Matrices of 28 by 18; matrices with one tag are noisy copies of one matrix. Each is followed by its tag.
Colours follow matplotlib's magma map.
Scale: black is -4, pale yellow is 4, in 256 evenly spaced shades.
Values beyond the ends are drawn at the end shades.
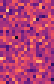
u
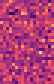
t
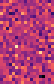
t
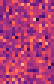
u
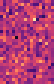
u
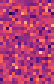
t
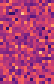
t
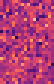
u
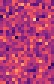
u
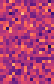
t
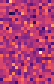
t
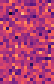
t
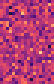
t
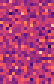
t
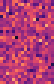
u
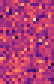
u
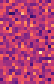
t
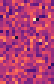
u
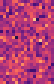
u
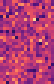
u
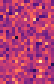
u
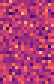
t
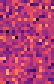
u
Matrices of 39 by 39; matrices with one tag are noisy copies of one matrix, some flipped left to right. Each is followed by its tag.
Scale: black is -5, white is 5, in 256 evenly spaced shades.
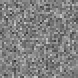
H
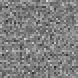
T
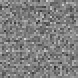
T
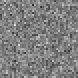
H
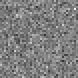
H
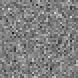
H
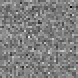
T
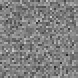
T
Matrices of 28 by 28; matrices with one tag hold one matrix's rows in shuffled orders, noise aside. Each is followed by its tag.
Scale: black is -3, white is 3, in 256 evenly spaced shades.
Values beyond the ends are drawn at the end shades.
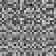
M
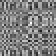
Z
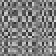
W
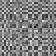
Z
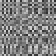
Z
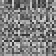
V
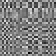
Z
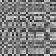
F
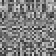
M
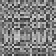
V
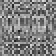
V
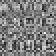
M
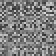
M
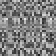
M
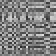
F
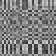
Z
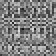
V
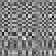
W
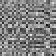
F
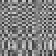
W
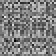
V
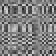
W
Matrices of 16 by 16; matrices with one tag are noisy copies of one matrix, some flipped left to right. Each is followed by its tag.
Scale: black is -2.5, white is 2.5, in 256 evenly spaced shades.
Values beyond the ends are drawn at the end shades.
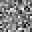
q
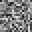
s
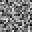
s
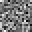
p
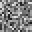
s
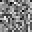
s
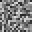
s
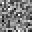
q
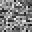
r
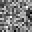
r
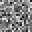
s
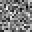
p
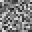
p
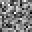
q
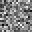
r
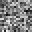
r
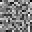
s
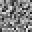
q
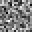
q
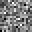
r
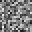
s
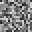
s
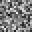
q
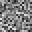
p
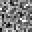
q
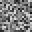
p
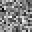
r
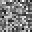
r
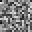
s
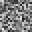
p
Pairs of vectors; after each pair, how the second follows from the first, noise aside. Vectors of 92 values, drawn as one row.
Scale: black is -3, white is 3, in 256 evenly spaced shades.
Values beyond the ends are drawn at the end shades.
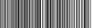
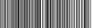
copied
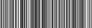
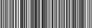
copied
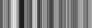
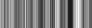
reversed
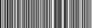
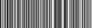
copied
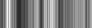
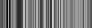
sign-scrambled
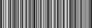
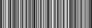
copied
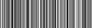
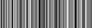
sign-scrambled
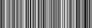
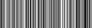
copied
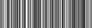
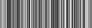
reversed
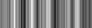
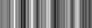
copied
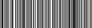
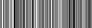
sign-scrambled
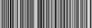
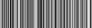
copied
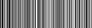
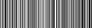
reversed
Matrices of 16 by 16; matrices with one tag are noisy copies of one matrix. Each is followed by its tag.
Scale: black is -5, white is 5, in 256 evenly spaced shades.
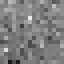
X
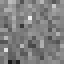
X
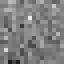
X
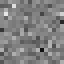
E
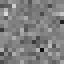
E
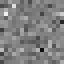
E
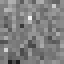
X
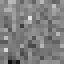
X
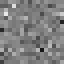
E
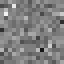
E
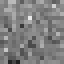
X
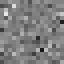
E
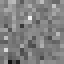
X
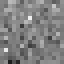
X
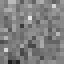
X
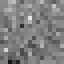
X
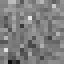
X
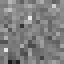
X
